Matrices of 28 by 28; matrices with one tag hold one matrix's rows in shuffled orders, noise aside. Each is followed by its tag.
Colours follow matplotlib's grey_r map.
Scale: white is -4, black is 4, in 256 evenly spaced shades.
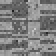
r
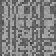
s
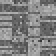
r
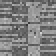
r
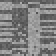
r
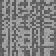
s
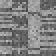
r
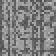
s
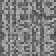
s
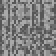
s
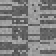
r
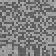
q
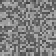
q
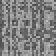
s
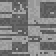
r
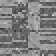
r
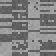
r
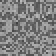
q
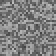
q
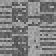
r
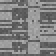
r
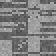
r
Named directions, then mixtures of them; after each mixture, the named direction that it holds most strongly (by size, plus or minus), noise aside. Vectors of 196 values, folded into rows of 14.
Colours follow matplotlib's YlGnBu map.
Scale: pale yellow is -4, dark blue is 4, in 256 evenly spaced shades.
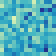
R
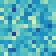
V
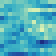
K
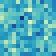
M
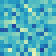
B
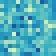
M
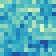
K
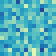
B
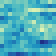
K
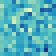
R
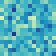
V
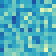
R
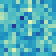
M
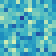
M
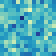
M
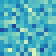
B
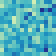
R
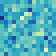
M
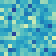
V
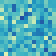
V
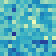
V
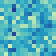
V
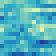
K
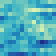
K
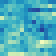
K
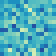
B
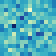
M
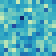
M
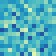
B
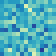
B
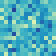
V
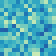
B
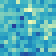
M
